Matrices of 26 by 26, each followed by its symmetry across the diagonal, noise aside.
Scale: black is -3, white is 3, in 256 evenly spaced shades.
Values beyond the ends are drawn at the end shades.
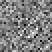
symmetric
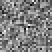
antisymmetric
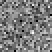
symmetric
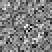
symmetric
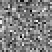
antisymmetric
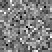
symmetric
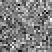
antisymmetric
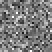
symmetric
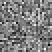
antisymmetric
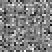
antisymmetric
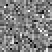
antisymmetric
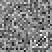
symmetric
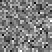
symmetric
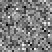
symmetric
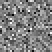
antisymmetric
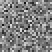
symmetric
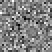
symmetric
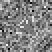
symmetric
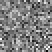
symmetric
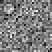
symmetric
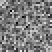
symmetric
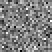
antisymmetric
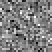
antisymmetric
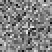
symmetric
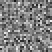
antisymmetric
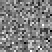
antisymmetric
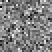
antisymmetric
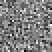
antisymmetric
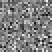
antisymmetric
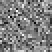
antisymmetric
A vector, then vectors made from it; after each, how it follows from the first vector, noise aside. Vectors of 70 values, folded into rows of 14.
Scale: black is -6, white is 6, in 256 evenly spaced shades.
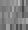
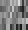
scaled up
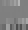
partly zeroed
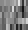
scaled up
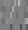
partly zeroed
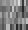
scaled up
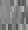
sign-scrambled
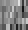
scaled up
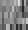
scaled up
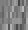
sign-scrambled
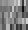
scaled up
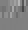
partly zeroed
